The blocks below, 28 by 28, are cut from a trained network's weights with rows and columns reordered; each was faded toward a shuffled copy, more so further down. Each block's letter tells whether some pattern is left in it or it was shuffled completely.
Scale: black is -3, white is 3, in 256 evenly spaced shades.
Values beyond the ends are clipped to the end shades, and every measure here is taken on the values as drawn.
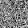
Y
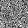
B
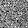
B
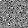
Y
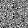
Y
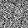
Y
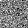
B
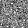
B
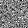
B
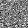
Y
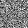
B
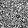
B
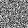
B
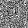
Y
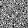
B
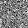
B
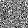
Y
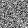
B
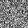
Y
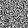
B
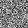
Y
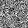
B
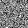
Y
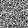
Y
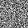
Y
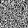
Y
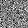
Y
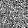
B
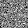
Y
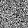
B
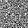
Y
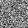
B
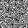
B
